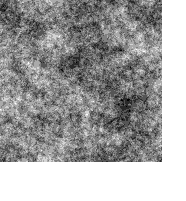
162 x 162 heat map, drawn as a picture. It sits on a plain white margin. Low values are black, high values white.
Mirror symmetry: none. Odd rows or columns: none. Grain: blotchy.
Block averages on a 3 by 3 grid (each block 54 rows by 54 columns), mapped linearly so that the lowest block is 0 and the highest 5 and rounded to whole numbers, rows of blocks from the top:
203 / 511 / 430
